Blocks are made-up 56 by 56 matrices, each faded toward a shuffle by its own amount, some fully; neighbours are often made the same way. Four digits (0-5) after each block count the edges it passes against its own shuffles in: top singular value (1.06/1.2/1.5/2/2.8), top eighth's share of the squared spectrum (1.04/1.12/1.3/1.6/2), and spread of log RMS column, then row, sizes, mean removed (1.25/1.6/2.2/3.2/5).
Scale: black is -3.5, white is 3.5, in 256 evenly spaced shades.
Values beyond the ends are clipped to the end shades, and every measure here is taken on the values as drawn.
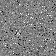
0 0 0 0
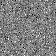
1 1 0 0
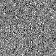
3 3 1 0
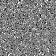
0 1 0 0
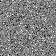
0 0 0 0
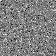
0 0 0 0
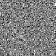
3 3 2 1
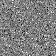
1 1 0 0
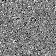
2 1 0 0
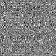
3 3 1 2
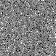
1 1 0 0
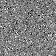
1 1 0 0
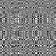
4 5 3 4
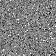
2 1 0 0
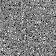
0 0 0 0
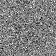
0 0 0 0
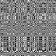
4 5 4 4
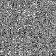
3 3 1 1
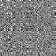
4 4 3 2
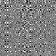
4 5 3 2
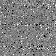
3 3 0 1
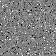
1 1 0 0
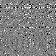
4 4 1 2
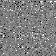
3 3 1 2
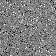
1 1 0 0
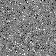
1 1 0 0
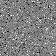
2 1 0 0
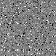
3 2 0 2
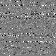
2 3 0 3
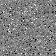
1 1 0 1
